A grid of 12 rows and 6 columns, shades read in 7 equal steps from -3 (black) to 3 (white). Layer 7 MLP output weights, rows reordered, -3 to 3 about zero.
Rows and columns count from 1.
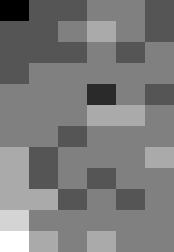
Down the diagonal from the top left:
-3 -1 -1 0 0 0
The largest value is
3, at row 12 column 1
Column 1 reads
-3 -1 -1 -1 0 0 0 1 1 1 2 3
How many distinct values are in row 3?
2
